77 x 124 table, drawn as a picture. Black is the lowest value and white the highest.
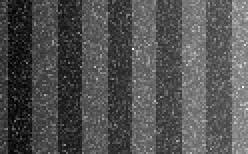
Upright stripes repeat 5 times across the table. The field climbs toward the right. On average the colour sits 30% of the way up the scale.
